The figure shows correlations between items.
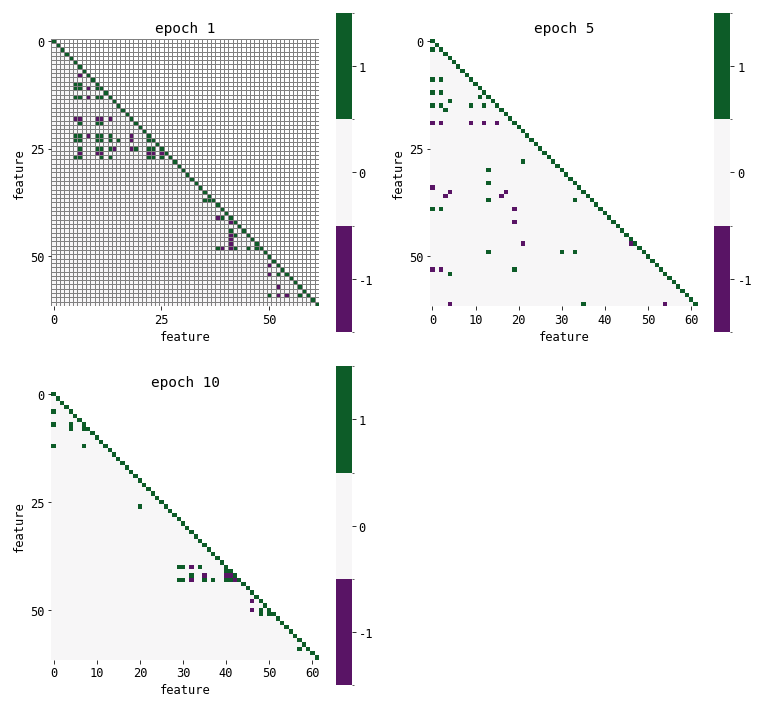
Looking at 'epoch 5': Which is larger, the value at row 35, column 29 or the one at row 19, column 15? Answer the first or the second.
the first
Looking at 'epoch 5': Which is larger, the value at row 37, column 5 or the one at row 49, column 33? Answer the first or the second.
the second
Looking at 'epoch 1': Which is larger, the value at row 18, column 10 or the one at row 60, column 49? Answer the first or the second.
the second
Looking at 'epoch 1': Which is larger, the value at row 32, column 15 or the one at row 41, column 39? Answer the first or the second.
the second
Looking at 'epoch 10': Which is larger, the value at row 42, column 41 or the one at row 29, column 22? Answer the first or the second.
the second
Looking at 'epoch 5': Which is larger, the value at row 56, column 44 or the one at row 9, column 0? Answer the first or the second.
the second
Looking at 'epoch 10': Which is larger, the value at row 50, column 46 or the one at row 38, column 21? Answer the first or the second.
the second
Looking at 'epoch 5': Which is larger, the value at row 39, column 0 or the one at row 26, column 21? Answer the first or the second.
the first
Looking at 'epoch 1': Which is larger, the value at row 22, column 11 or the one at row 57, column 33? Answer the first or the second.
the first
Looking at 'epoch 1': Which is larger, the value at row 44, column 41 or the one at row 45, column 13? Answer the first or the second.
the first
